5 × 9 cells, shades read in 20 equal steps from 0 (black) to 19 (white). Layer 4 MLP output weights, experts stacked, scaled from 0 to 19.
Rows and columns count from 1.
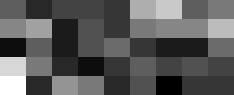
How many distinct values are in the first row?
7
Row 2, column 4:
6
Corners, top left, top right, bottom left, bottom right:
7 9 19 4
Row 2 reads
10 12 2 6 4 9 10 10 14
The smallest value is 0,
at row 5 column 7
